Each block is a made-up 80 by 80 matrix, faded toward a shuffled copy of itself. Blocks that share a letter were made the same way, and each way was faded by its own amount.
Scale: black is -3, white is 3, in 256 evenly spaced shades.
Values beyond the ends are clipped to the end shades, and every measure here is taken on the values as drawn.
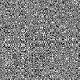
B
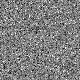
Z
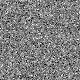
Z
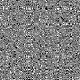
B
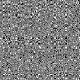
B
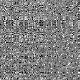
B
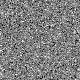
Z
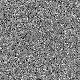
Z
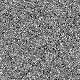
Z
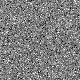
Z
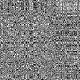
B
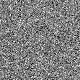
Z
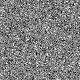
Z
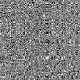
B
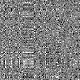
B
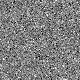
Z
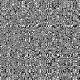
B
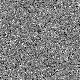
Z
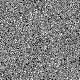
Z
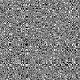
B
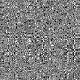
B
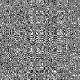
B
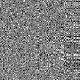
B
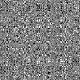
B
